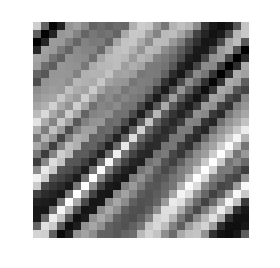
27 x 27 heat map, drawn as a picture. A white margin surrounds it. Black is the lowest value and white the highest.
No single row or column stands out from its neighbours. Streaks slant up to the right. There is no overall slope. On average the colour sits 50% of the way up the scale.
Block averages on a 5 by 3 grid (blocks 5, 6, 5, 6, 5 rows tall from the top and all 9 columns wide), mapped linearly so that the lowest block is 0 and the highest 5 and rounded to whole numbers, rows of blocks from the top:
250
520
403
215
132
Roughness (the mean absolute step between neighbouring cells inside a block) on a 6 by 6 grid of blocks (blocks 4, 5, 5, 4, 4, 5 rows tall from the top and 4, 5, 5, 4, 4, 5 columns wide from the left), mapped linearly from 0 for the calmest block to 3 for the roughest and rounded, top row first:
200112
000012
111211
213111
231011
220112
